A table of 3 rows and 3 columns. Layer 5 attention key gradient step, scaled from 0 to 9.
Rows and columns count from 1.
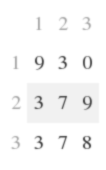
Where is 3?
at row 1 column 2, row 2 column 1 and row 3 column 1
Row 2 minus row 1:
-6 4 9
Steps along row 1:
down down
